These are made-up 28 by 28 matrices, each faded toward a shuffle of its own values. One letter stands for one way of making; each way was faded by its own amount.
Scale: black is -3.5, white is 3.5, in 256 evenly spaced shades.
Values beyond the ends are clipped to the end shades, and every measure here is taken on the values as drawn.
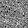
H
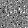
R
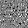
R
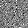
H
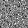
H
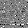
R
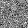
H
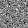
H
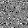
R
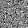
H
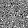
H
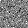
H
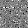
R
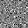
R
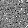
H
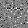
R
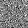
H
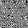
R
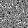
H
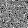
H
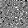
R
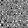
R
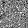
H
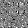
R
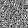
H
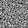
H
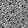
H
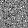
H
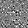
R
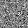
H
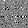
R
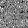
R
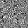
R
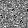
H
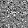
R
